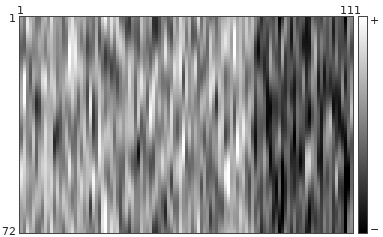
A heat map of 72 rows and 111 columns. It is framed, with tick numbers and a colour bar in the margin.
The values follow a bell shape. Streaks run downward. A vertical seam about 70% of the way across splits the table, and the left part is higher. On average the colour sits 50% of the way up the scale.
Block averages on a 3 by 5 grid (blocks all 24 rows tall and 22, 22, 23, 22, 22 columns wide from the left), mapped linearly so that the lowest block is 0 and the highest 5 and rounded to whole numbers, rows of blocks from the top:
5 3 4 3 0 / 4 4 4 2 0 / 5 4 3 2 0
